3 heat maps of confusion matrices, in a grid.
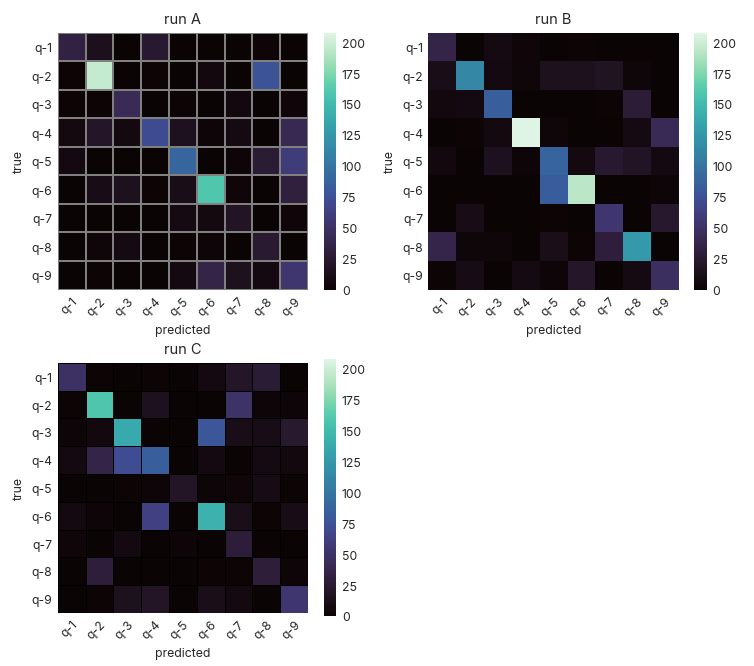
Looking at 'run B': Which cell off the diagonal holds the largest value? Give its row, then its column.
q-6, q-5
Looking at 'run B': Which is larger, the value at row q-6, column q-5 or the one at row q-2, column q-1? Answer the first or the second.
the first
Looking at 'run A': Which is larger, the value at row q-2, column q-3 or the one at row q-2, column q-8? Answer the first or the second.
the second
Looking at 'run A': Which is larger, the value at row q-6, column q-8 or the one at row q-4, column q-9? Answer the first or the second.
the second
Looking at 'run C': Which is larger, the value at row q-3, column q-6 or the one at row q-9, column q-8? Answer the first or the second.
the first
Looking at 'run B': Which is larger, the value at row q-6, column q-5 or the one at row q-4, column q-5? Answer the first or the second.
the first
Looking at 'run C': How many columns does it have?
9
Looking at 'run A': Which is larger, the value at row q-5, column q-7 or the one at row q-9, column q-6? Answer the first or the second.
the second
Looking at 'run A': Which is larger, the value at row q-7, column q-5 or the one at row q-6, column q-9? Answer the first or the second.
the second
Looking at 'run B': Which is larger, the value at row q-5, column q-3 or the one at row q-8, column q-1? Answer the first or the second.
the second
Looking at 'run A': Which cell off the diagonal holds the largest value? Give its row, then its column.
q-2, q-8
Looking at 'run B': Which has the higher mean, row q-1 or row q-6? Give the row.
q-6
